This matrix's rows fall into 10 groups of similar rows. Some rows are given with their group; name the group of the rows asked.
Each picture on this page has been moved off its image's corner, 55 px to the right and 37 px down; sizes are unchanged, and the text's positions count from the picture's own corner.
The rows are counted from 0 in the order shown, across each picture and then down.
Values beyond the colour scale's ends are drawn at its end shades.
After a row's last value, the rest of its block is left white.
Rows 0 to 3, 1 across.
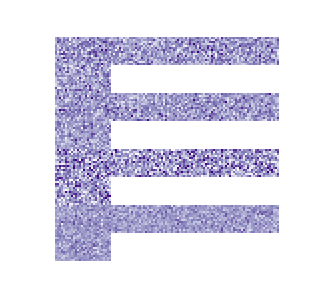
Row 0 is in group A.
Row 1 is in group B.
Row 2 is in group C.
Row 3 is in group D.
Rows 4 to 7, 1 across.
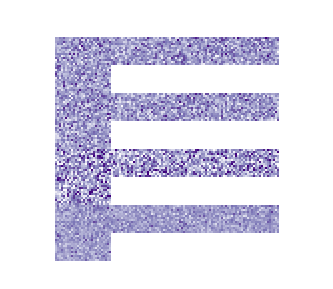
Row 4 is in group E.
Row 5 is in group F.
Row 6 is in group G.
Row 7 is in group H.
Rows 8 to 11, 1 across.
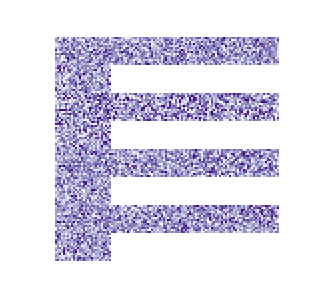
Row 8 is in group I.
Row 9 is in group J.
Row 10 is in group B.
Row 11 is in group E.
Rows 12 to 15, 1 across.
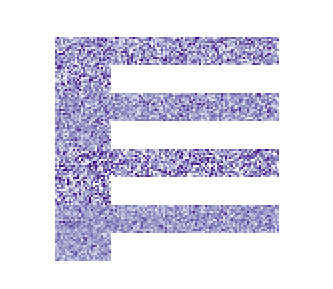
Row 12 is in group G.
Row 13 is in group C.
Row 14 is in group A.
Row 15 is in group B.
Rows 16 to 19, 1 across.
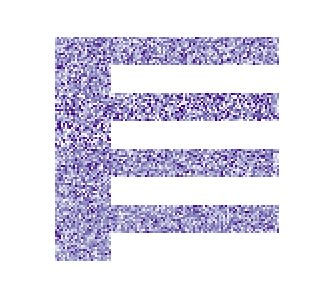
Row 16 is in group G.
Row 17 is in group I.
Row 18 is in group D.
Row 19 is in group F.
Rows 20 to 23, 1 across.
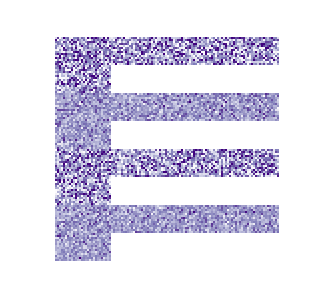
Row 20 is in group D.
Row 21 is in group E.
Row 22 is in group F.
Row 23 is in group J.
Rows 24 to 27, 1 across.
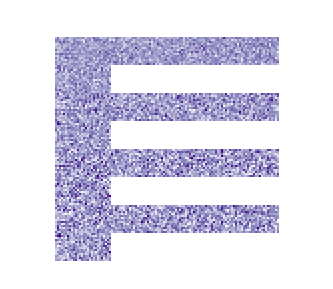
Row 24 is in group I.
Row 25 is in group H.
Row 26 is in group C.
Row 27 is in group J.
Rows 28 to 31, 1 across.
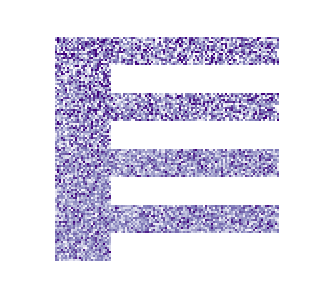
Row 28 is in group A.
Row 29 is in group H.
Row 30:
F
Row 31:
C
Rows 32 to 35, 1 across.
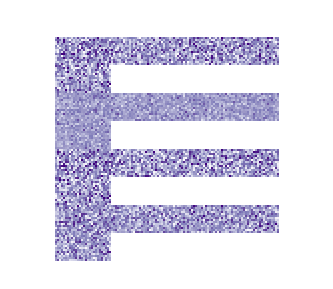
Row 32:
A
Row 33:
H
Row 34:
A
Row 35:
C
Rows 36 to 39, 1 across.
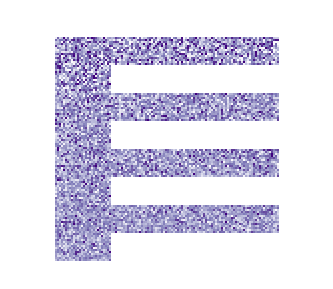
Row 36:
D
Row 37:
F
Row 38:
H
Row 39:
D
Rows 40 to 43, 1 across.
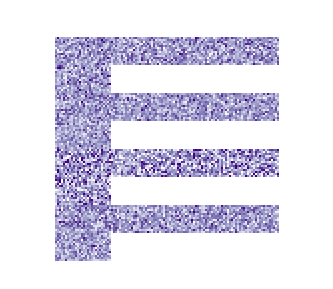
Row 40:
G
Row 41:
J
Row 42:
F
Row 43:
B
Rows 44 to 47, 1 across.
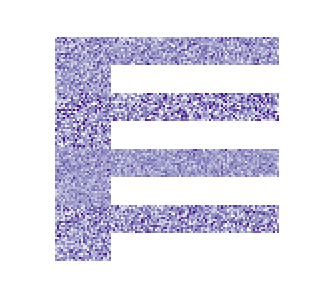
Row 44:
J
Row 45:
E
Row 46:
F
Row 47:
J
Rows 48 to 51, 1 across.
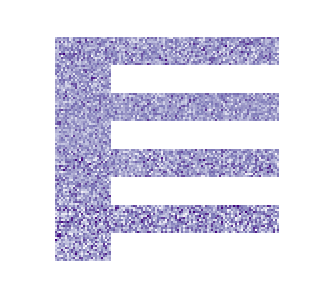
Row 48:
B
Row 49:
J
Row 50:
C
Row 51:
J
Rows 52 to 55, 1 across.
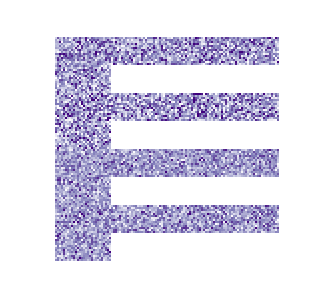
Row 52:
B
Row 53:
F
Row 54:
I
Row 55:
E
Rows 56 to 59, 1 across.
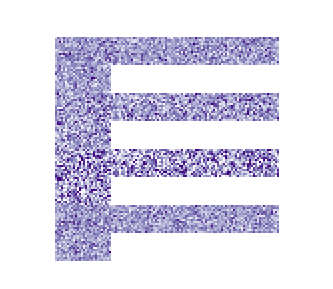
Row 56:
B
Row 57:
G
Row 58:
G
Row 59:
D
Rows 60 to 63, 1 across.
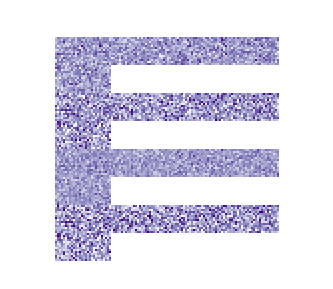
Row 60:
E
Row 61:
I
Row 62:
A
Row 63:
I
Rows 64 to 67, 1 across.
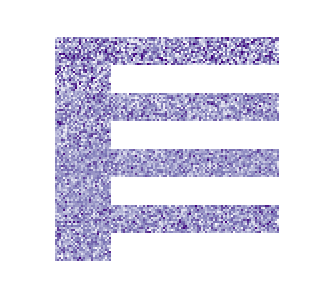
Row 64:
B
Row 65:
G
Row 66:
A
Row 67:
E
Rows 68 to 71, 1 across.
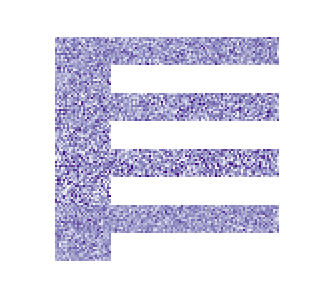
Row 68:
I
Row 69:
C
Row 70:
I
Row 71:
D
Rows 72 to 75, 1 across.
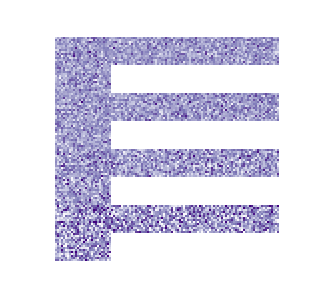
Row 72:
D
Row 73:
E
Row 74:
A
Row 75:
H
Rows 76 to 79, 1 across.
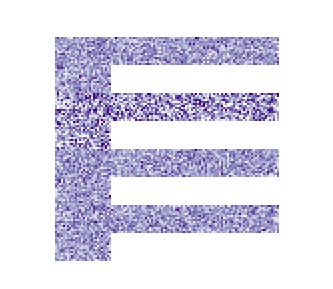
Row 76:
G
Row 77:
H
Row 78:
F
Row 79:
H
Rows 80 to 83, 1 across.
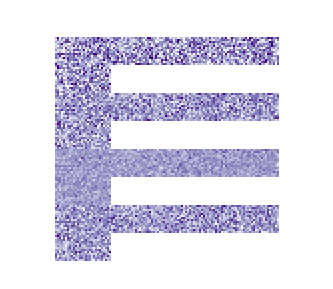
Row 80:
H
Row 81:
I
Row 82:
E
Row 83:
I
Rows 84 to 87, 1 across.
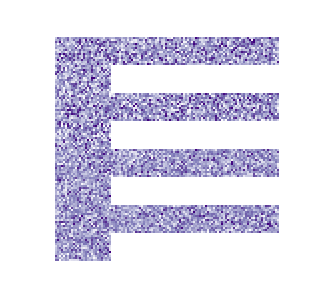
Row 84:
B
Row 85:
I
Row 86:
G
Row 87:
C
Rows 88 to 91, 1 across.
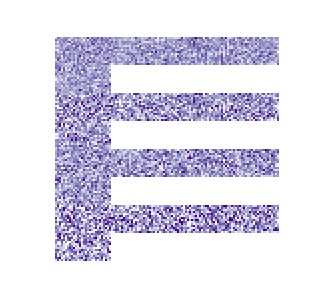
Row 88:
F
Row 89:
F
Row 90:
E
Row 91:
I
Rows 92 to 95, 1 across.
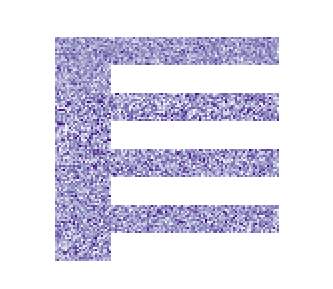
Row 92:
I
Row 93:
G
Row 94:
H
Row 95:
D
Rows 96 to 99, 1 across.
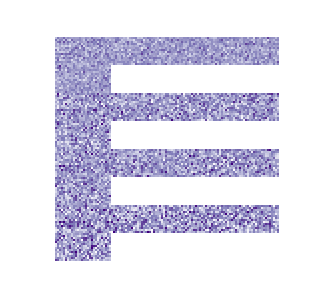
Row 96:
J
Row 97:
H
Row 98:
B
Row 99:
B
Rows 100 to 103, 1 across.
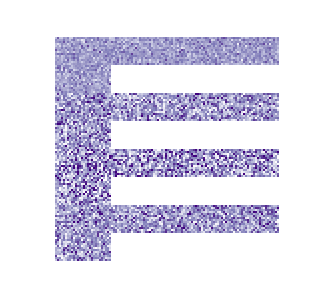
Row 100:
I
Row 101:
G
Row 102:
D
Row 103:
E
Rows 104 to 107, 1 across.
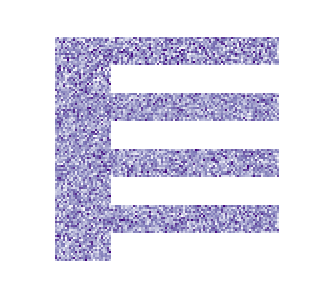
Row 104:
I
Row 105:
D
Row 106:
G
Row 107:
I
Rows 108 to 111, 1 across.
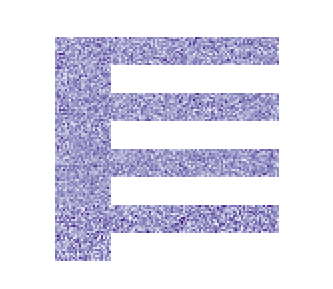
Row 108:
G
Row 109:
A
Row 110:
H
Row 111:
I
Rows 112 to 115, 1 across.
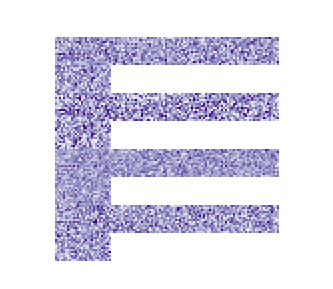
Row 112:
B
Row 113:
B
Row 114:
E
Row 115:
H
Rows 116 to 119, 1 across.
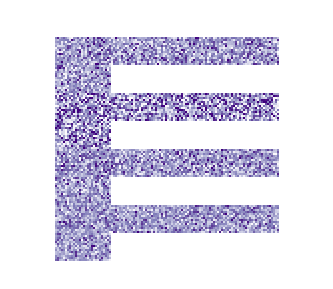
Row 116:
G
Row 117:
D
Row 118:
A
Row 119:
B
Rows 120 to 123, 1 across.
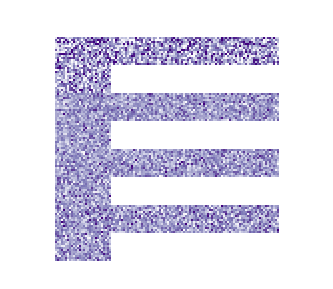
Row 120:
J
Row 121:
H
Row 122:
I
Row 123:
A
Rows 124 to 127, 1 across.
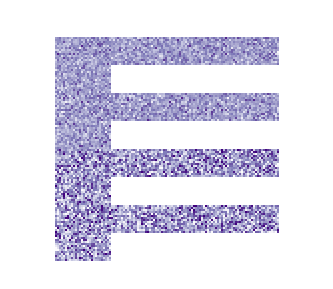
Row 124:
E
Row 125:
J
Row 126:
E
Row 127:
F
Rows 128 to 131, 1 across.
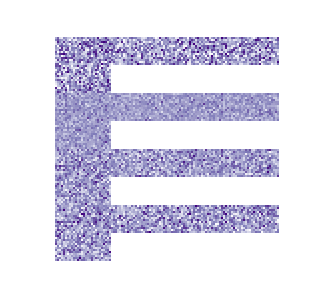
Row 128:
A
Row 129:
C
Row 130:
C
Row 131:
E
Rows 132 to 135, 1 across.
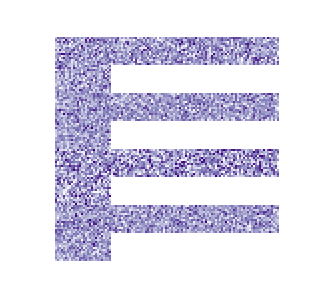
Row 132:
J
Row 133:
H
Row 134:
I
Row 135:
D
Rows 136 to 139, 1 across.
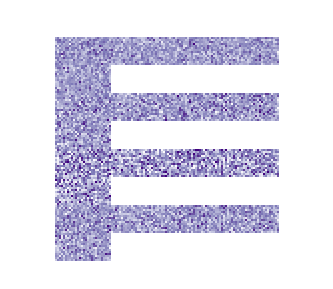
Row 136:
A
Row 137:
E
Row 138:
F
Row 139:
F
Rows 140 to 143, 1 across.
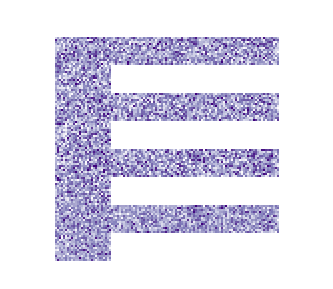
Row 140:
D
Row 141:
G
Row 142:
H
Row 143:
F
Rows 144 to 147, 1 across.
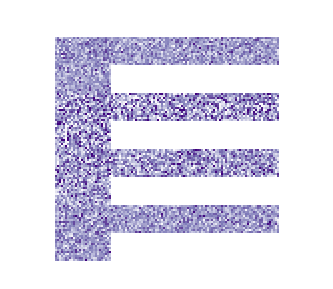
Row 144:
A
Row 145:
G
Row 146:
F
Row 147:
C
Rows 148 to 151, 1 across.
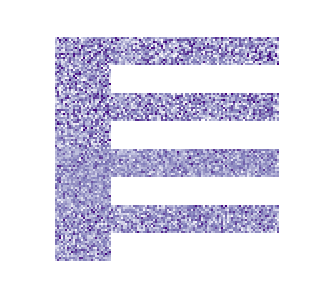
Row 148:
C
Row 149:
H
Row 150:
E
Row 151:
F
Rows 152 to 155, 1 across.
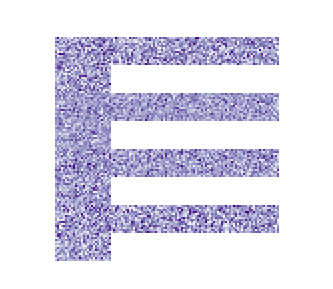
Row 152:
G
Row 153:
D
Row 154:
D
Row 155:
J
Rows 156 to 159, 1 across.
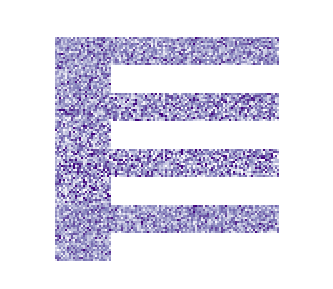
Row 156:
G
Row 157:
B
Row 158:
D
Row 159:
F
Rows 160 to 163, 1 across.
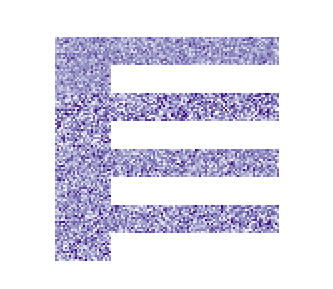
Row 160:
H
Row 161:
E
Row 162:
G
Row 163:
C
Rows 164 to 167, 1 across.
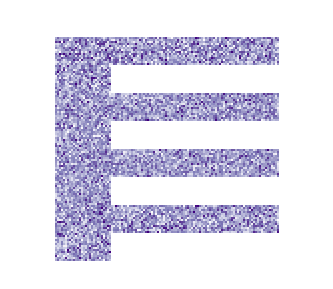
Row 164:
B
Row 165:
I
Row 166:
A
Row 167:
G
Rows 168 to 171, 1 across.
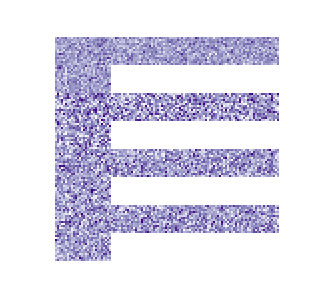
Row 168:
G
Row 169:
H
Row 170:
B
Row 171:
J
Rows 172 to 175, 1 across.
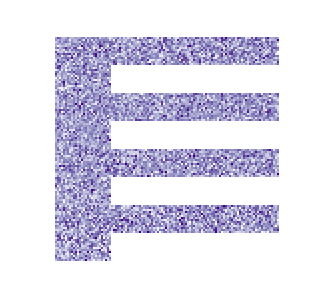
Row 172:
E
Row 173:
C
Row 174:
B
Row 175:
I
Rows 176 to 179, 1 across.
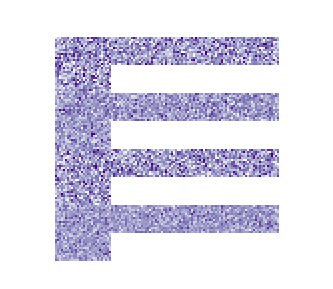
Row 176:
D
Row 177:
B
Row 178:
H
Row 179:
C
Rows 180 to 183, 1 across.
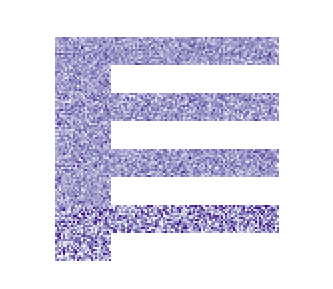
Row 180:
C
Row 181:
J
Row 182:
E
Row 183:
E
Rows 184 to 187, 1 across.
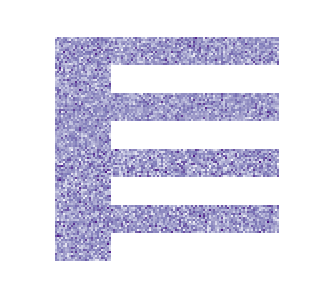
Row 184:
F
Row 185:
C
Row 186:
G
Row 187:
H
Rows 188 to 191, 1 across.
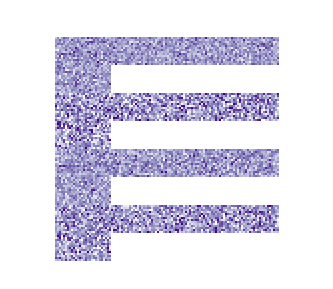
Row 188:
D
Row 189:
I
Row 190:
B
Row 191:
I
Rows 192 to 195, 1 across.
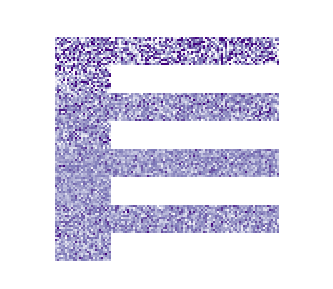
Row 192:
F
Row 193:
C
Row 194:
B
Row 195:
J
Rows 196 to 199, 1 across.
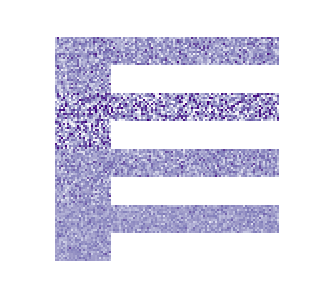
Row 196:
H
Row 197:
A
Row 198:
I
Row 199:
G
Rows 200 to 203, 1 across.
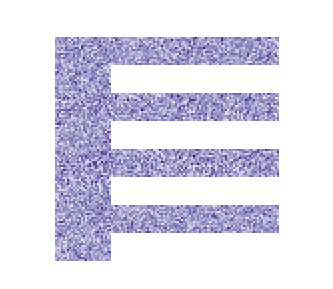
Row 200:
C
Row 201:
J
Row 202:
A
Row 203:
G
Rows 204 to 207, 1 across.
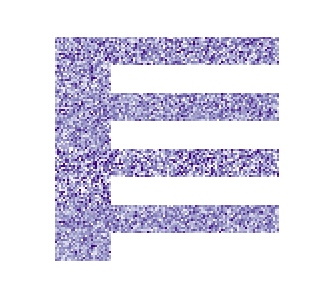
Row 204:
B
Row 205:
C
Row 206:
A
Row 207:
B
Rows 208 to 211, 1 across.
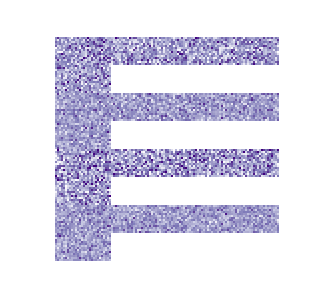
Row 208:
G
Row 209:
H
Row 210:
H
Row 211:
G
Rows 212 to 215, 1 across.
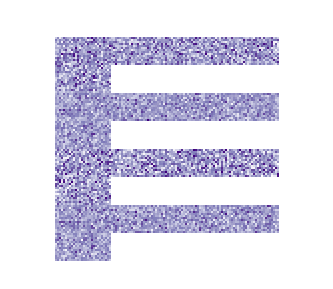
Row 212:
D
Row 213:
B
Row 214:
F
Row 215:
B
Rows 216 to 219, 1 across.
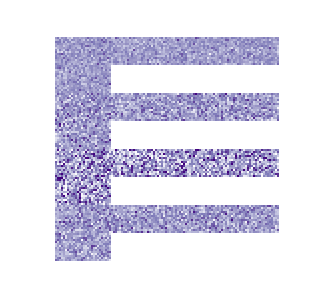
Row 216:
G
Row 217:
F
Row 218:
G
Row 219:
B
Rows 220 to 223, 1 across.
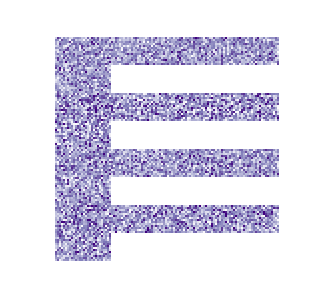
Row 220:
F
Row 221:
A
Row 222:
A
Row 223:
D
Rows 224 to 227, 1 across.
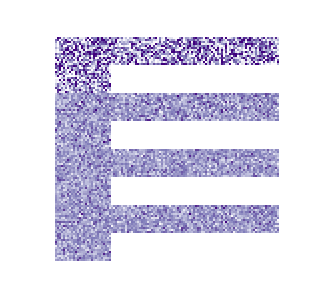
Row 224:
F
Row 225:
E
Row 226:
G
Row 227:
E
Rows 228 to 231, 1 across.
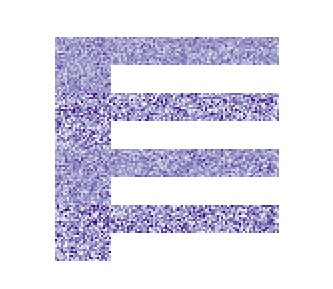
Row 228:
G
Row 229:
D
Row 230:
C
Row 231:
H
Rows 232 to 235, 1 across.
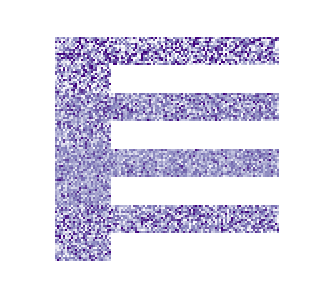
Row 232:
B
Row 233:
I
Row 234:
G
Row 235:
F
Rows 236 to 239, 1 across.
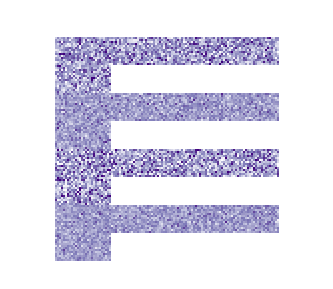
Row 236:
B
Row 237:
C
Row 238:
G
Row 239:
E
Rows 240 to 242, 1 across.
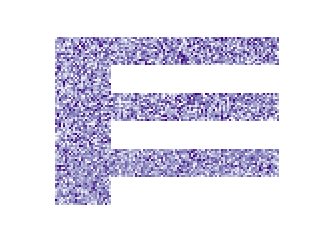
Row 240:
E
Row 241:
F
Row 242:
C
